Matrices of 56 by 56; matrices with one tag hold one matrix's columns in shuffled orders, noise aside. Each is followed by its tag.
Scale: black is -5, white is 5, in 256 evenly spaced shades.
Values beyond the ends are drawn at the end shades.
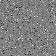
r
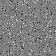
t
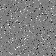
r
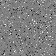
t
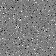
r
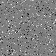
t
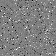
r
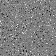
t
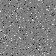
r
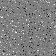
t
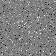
t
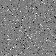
r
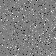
r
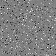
r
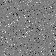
t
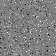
t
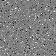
r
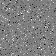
r
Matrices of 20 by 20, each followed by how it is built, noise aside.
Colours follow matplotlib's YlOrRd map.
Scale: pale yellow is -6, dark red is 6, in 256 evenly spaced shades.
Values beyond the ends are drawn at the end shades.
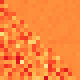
lower triangular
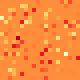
sparse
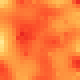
smooth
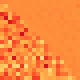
lower triangular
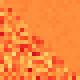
lower triangular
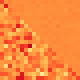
lower triangular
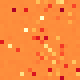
sparse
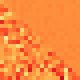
lower triangular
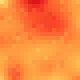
smooth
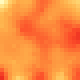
smooth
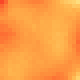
smooth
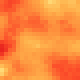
smooth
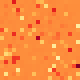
sparse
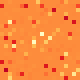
sparse
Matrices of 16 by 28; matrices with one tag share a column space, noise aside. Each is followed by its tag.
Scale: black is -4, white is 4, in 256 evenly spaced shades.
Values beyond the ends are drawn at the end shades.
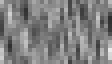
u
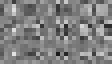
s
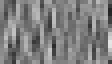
u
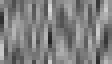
u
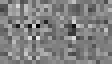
s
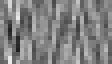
u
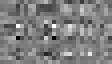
s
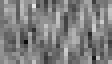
u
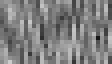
u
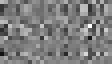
s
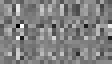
s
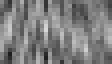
u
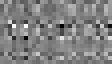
s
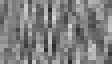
u
